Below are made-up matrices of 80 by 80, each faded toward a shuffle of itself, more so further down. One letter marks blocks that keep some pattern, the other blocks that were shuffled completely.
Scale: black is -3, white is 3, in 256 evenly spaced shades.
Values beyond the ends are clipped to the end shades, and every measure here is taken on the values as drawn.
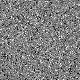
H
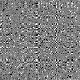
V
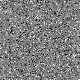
H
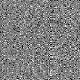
V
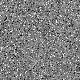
H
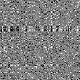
V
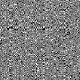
V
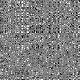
V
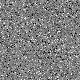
H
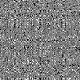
V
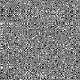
V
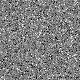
H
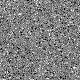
H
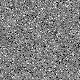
H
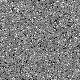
H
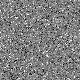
H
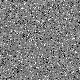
H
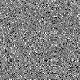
V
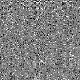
V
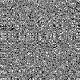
V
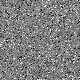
H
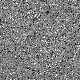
H
